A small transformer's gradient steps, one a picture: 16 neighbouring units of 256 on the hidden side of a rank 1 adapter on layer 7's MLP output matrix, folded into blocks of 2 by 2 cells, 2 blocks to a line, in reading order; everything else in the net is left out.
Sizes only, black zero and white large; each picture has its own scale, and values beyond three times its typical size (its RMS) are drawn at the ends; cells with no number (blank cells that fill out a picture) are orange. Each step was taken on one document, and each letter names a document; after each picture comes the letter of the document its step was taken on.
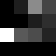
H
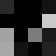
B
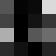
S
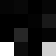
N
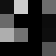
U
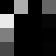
U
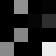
N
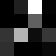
H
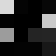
B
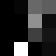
S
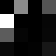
U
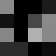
B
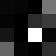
S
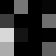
U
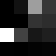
H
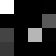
B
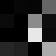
S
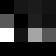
H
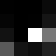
B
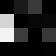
H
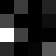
U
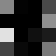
B
